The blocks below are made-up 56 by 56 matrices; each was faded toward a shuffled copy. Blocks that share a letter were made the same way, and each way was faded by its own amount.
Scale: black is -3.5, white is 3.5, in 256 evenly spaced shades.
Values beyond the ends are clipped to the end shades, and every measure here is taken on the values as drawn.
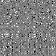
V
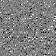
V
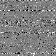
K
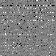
V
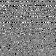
K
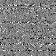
K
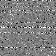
K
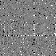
V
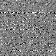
K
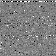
K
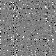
V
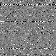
K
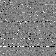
K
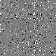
V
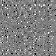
V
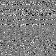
K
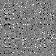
V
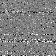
K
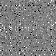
V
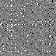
V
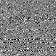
K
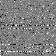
K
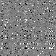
V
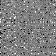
V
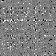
V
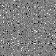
V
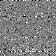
K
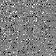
V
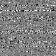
K
